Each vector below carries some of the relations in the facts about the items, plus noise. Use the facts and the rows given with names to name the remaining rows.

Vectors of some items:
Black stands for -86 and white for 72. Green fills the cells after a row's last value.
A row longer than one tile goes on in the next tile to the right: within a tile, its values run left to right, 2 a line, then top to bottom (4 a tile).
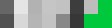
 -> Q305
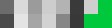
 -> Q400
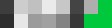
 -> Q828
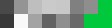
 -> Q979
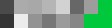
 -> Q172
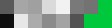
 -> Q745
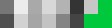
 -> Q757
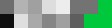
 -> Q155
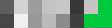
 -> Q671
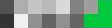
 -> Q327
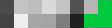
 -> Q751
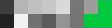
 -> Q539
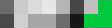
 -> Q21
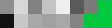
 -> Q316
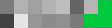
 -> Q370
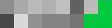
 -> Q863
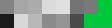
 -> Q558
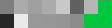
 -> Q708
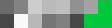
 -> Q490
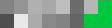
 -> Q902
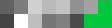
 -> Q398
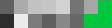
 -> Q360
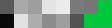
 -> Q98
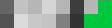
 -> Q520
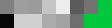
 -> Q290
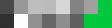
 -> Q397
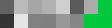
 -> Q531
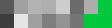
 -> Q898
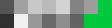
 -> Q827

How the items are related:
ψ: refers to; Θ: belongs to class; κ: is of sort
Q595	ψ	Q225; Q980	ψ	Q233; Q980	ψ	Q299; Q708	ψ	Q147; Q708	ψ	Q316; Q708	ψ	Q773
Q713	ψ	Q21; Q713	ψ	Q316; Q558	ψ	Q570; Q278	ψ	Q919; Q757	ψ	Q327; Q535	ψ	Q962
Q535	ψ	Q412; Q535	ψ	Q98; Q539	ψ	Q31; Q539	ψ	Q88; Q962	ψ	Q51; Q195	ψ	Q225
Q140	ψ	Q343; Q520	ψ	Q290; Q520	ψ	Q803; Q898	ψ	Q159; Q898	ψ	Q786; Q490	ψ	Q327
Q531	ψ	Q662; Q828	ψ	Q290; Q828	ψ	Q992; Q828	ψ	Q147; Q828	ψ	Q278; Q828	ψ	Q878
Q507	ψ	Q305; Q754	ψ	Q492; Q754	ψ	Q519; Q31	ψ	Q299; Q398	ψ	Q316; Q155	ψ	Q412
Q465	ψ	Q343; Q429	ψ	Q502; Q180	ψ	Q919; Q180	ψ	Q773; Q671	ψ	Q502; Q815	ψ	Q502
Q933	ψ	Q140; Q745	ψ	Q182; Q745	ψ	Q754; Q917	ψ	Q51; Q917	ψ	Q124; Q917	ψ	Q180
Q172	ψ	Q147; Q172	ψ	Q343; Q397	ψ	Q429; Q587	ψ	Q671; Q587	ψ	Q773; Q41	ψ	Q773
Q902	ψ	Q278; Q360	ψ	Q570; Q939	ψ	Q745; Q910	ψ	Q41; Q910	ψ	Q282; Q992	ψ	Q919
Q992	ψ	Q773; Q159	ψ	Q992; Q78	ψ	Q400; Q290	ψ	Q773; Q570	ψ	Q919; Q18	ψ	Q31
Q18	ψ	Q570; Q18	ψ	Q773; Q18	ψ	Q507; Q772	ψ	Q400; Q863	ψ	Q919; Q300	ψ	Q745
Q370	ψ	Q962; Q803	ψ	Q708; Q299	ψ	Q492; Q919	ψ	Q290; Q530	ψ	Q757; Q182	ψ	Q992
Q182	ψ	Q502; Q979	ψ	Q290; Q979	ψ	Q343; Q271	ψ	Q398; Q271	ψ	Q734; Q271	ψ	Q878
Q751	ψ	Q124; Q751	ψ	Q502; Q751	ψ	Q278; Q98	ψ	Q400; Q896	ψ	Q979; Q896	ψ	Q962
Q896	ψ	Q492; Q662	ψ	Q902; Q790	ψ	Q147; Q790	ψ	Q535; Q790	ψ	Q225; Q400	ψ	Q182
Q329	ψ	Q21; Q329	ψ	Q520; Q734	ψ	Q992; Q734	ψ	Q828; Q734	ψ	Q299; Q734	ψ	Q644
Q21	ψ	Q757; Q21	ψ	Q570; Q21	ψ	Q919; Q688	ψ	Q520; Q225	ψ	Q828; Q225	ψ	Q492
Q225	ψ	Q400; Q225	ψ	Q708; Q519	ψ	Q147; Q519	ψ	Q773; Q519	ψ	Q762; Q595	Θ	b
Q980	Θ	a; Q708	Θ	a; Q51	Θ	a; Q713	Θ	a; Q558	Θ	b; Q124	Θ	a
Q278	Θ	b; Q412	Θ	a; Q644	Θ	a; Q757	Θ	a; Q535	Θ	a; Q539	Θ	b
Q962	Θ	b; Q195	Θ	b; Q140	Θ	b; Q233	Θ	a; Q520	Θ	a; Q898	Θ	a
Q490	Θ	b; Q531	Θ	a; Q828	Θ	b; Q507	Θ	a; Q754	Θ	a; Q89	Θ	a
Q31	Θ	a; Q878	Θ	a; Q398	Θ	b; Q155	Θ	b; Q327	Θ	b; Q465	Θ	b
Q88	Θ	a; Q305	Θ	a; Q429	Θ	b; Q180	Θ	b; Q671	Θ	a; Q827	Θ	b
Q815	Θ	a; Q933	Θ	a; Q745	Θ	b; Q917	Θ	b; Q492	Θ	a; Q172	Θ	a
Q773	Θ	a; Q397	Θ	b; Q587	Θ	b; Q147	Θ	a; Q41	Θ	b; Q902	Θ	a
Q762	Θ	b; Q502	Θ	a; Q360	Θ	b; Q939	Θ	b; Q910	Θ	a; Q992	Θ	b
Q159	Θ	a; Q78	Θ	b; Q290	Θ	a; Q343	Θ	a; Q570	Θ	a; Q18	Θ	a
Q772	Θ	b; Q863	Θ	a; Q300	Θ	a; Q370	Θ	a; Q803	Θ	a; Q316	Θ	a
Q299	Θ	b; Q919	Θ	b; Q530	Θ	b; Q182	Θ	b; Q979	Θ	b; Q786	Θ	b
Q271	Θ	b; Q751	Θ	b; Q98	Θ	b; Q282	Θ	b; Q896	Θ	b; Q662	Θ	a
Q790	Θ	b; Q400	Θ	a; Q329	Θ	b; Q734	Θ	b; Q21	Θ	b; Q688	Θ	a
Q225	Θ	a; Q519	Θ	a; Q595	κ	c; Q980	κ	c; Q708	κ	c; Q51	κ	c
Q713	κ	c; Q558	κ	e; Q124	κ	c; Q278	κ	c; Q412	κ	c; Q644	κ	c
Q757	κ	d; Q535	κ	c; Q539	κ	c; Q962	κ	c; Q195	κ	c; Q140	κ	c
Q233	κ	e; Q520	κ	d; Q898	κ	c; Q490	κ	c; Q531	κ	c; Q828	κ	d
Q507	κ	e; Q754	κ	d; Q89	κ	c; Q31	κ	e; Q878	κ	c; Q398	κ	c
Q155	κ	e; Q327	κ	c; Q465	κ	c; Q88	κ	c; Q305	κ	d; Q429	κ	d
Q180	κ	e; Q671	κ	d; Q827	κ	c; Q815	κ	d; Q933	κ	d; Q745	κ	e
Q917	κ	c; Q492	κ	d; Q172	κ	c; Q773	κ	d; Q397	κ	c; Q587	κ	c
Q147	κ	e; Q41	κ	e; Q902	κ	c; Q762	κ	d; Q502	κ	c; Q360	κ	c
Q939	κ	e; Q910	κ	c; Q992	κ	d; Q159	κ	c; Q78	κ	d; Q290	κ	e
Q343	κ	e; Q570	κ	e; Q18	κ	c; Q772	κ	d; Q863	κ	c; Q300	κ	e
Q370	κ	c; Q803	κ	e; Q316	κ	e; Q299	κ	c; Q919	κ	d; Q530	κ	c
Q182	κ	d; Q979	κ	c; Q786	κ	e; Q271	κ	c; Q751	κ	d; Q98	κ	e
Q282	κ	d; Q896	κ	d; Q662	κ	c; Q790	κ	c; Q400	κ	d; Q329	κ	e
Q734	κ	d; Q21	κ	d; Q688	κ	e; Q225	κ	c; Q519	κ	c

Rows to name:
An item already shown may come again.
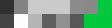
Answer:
Q140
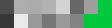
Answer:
Q172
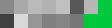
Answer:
Q863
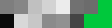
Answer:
Q180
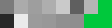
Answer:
Q708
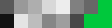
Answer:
Q939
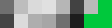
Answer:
Q919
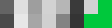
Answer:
Q400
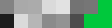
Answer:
Q558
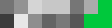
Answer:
Q278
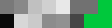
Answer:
Q180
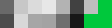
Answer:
Q21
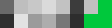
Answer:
Q992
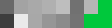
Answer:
Q225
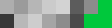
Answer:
Q570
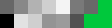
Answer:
Q41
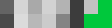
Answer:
Q754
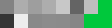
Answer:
Q159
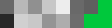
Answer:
Q343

